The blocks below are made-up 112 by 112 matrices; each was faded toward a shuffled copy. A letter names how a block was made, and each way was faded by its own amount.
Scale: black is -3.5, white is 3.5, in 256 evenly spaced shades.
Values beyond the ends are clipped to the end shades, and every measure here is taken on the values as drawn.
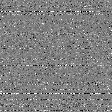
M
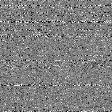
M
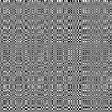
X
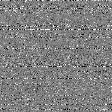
M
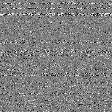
M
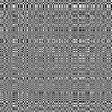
X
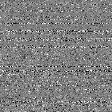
M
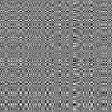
X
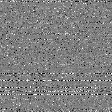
M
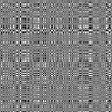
X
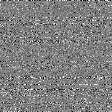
M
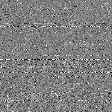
M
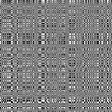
X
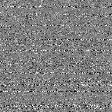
M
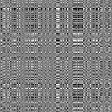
X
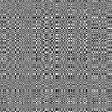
X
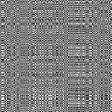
X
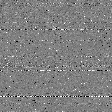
M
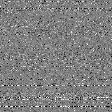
M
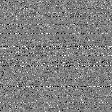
M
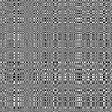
X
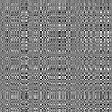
X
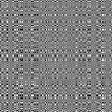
X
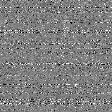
M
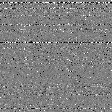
M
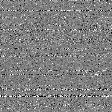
M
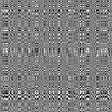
X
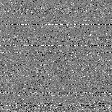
M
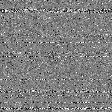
M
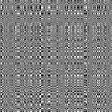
X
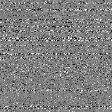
M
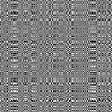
X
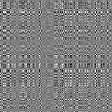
X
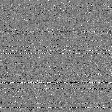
M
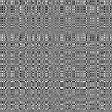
X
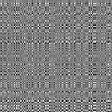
X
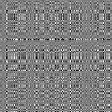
X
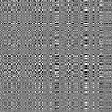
X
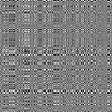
X
